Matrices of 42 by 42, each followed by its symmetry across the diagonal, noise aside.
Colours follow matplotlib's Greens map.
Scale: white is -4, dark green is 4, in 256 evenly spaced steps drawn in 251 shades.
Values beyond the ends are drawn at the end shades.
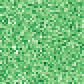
neither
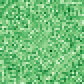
symmetric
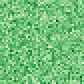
neither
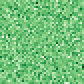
antisymmetric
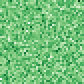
antisymmetric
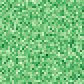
neither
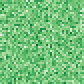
neither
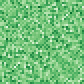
symmetric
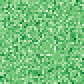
symmetric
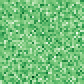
antisymmetric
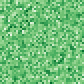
symmetric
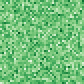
antisymmetric
